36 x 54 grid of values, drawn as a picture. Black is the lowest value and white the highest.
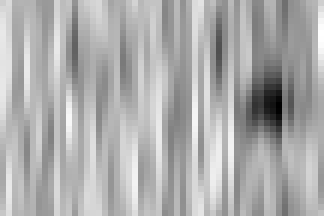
The ninth with the lowest average is the middle right. Streaks run downward. One dip sinks in the middle right. On average the colour sits 70% of the way up the scale.
